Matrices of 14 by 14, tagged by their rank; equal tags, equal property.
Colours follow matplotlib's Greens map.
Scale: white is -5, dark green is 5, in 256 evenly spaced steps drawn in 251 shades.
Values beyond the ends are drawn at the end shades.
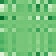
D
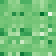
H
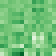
H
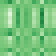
D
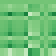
D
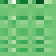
D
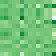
H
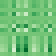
D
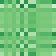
D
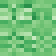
H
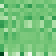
H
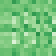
H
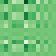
D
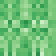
H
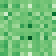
H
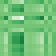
D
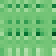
D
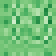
H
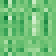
H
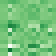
H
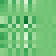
D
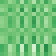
D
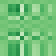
D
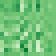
H
